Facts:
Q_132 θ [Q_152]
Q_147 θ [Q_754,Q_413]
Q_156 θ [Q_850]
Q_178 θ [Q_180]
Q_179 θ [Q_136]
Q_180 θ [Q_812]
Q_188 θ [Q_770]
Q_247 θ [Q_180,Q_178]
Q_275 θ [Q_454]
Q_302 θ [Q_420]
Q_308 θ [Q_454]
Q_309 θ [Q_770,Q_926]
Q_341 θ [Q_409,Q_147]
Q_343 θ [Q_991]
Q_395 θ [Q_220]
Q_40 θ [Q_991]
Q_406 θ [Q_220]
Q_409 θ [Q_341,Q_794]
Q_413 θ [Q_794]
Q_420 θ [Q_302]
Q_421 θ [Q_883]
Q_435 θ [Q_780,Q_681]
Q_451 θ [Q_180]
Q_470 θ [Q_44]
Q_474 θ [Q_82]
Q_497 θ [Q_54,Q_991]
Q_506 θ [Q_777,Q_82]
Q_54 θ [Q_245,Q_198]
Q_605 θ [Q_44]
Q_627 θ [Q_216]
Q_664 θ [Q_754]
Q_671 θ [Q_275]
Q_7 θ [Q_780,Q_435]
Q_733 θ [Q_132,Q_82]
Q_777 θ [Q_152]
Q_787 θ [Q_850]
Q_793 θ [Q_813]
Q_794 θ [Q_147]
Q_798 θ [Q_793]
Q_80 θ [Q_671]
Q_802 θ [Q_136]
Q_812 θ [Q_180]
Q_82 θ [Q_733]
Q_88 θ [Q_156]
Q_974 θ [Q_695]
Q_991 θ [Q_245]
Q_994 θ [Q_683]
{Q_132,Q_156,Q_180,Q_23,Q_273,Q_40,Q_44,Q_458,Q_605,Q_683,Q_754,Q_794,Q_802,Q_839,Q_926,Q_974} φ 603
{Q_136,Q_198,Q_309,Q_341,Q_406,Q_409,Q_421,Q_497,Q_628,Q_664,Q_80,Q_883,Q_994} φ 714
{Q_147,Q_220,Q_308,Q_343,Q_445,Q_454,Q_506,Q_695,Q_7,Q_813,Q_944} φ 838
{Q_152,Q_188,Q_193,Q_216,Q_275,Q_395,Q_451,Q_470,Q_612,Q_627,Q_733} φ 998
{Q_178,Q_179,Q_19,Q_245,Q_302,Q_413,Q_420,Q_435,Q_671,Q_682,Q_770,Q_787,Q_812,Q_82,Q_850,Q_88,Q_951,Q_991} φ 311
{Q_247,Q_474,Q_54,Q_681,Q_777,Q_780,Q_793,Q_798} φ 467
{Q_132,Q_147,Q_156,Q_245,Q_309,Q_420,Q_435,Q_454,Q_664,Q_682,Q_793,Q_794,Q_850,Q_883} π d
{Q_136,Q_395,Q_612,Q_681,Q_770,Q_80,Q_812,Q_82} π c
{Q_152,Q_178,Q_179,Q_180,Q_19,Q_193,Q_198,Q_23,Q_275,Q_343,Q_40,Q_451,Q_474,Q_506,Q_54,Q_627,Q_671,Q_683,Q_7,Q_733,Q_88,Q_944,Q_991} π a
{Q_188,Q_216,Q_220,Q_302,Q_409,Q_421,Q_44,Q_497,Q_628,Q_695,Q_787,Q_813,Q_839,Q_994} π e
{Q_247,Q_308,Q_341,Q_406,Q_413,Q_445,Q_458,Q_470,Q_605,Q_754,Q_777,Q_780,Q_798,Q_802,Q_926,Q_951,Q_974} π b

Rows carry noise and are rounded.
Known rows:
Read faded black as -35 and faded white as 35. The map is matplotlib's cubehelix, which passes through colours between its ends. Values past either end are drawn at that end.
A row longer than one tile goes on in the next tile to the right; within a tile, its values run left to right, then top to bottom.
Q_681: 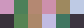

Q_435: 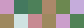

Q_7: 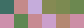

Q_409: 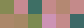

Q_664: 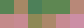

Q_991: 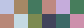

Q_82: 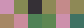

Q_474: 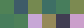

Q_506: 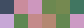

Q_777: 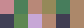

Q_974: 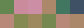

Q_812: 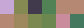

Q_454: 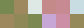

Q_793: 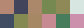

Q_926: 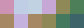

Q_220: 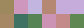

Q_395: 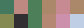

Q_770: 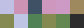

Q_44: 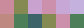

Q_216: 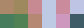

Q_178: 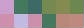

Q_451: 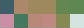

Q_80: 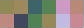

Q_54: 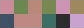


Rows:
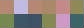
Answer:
Q_273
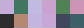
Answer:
Q_780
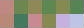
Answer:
Q_406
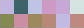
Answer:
Q_883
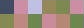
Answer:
Q_147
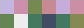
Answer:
Q_245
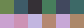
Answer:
Q_179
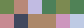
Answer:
Q_308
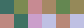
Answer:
Q_627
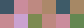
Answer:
Q_156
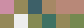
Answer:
Q_420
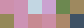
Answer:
Q_754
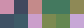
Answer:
Q_798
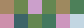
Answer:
Q_605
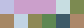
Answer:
Q_198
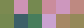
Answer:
Q_612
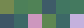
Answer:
Q_247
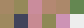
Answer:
Q_470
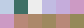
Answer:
Q_683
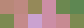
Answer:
Q_341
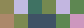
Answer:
Q_497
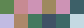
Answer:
Q_40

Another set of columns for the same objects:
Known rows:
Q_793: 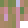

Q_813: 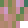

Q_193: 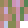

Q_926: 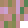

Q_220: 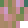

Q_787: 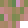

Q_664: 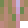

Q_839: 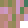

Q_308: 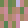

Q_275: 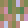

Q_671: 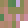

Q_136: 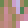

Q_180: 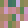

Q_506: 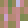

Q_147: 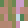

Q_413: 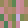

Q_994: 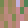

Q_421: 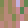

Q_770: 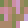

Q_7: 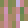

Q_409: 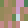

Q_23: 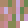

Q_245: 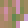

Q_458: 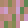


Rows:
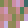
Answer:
Q_216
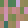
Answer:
Q_247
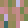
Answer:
Q_777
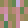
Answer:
Q_798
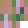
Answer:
Q_302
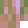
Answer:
Q_198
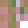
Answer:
Q_156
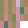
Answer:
Q_406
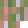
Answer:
Q_451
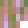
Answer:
Q_395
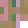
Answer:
Q_991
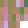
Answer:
Q_188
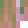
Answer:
Q_80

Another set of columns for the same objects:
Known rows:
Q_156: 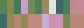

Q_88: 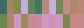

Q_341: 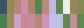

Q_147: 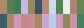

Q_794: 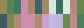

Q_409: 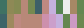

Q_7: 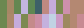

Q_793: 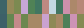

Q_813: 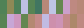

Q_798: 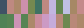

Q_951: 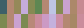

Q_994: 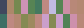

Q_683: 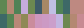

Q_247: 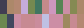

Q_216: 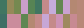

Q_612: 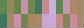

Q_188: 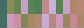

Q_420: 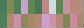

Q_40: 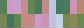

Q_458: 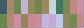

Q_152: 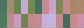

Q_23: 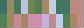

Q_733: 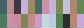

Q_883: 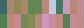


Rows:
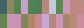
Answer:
Q_787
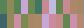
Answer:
Q_395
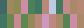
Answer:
Q_681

